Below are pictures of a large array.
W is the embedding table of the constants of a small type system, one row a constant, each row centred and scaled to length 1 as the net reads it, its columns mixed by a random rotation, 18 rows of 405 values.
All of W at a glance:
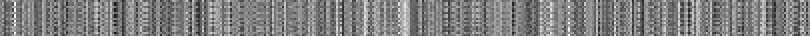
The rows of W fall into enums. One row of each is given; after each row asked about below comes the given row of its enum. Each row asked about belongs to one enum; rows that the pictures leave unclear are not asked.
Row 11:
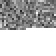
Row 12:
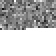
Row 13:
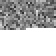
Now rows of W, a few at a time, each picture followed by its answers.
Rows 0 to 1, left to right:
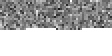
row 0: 13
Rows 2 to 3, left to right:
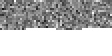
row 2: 12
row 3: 11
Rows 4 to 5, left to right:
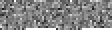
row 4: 12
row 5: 12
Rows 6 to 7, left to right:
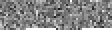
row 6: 13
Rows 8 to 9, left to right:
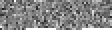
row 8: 12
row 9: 13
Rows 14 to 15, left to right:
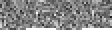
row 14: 11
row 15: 13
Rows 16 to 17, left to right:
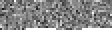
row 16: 12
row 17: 11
